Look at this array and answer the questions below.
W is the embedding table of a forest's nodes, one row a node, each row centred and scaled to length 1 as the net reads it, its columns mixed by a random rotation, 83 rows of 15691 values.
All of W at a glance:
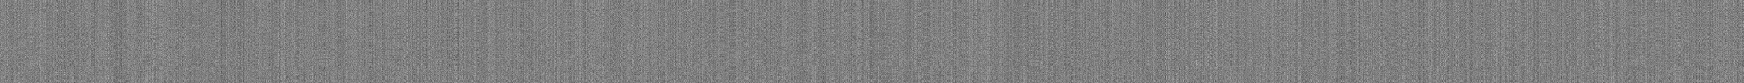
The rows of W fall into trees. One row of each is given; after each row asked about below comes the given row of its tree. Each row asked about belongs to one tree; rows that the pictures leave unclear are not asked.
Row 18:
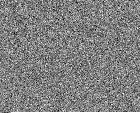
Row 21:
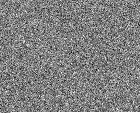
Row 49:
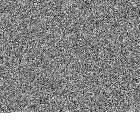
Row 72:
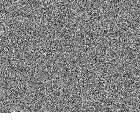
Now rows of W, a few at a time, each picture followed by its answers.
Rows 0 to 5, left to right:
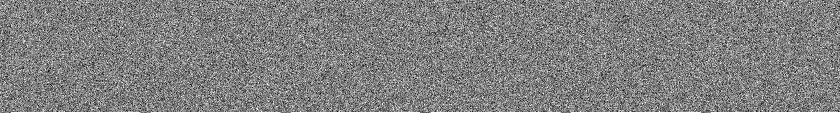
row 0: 21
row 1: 21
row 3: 18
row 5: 21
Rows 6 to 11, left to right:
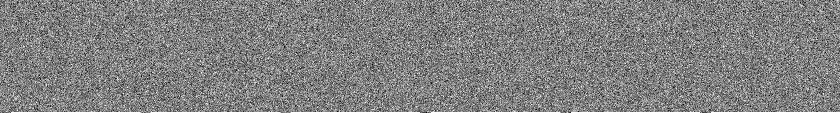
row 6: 18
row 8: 21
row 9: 18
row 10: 72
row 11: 18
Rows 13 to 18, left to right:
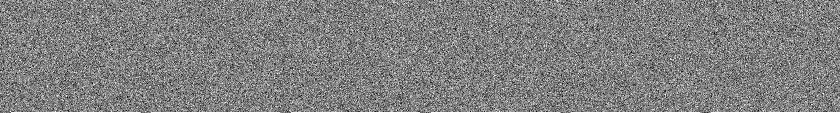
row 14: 21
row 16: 18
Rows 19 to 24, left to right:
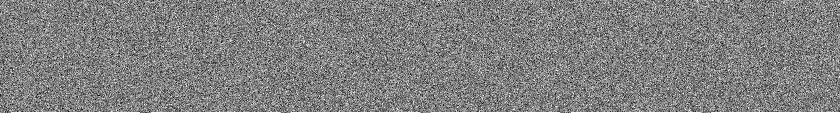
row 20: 18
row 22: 21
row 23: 18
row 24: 21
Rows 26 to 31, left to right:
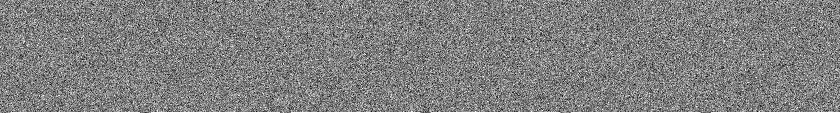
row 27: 18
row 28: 49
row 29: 21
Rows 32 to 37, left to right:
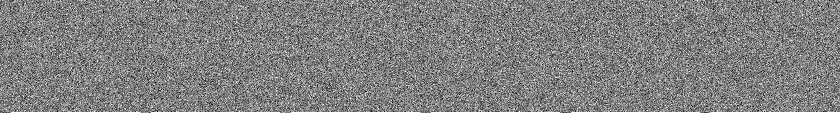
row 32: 18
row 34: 49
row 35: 21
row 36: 18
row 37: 18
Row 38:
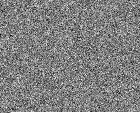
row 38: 49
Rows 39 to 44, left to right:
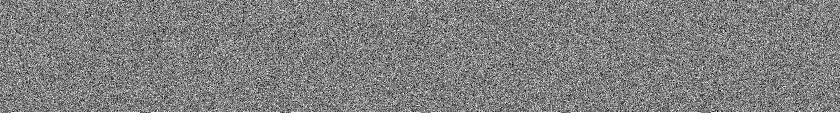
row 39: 21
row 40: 18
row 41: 18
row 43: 21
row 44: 21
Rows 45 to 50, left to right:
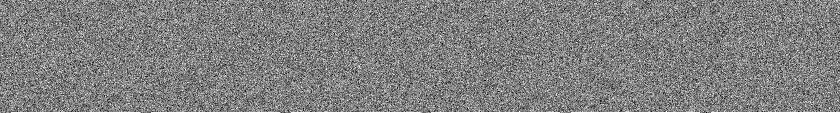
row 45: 21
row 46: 21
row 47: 72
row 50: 18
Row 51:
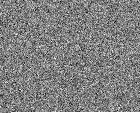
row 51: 21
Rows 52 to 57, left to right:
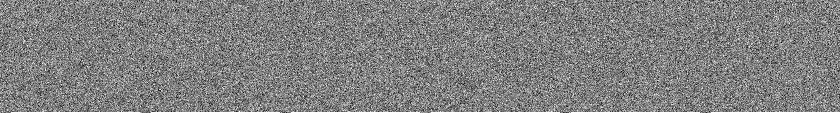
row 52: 21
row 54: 18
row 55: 49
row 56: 18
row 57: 18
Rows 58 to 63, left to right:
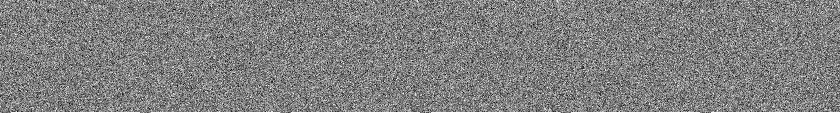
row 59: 49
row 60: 18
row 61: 18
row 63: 18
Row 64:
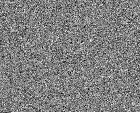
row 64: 18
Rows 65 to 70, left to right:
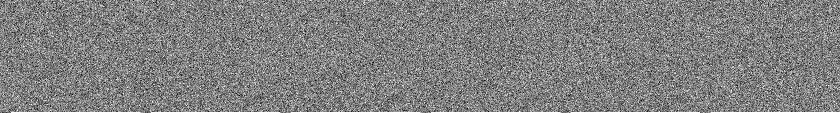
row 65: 18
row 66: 21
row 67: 21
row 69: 21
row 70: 49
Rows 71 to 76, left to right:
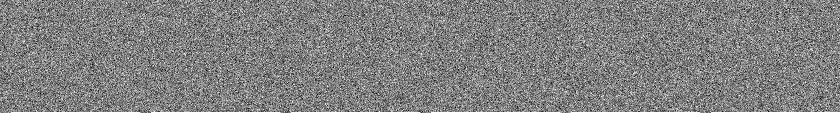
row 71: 21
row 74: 72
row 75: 21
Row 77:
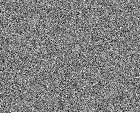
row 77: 21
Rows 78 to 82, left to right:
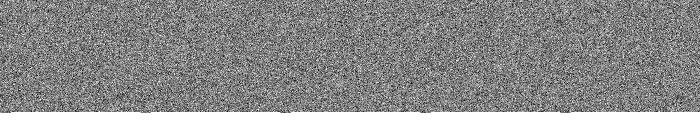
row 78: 21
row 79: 21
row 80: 72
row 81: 72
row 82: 21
